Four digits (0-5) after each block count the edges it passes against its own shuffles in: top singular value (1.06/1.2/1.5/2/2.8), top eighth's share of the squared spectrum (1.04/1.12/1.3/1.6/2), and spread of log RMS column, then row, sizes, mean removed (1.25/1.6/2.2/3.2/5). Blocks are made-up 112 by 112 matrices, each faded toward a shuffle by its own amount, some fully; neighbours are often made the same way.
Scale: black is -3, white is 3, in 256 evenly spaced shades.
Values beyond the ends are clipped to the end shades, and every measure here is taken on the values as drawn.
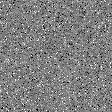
2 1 0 0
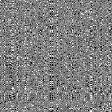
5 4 3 2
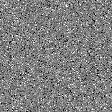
3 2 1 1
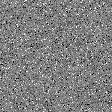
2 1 0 0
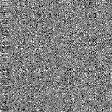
4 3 2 1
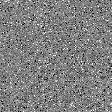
3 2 1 1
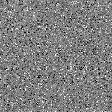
3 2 1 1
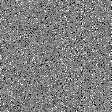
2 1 2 0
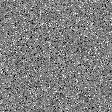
2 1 0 0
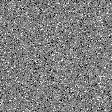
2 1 0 0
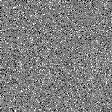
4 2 0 1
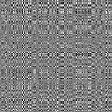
5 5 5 4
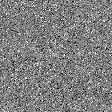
1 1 0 0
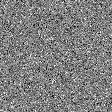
0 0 0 0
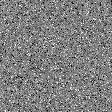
1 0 0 0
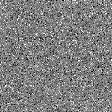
4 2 1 1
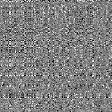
5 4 3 3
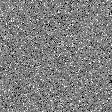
0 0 0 0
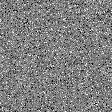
0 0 0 0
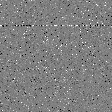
3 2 0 1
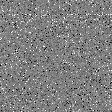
2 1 0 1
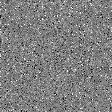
0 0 2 0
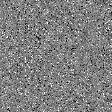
1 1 2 0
